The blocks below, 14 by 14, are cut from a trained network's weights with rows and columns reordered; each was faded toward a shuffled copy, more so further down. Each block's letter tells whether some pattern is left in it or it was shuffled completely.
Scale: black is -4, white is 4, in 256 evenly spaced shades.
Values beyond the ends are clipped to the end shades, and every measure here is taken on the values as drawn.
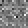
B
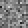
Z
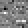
B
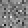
Z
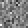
Z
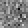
Z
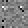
B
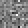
B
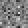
B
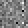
B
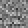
Z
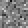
Z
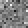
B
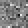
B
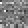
B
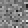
B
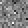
Z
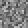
Z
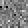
Z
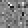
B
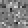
B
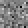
Z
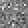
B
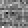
B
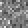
Z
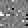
B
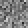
Z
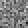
Z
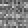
B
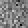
Z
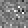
B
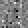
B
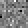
Z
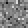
Z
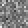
Z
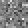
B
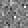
Z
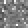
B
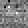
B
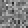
Z
